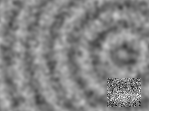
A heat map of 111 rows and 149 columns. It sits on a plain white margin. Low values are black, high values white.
Concentric rings centre on the middle right. An odd patch, rougher than its surroundings, sits in the bottom right. Values change most from cell to cell in the bottom right. Overall the values sit about 50% of the way up the scale.
